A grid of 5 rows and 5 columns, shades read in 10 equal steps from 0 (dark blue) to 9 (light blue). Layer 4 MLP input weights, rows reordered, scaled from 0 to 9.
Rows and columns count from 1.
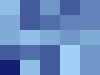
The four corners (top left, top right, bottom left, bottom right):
8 5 0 6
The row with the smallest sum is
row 2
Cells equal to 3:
6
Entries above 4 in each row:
3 3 5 2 3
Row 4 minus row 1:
-5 1 -3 6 1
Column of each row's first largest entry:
1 1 2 4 4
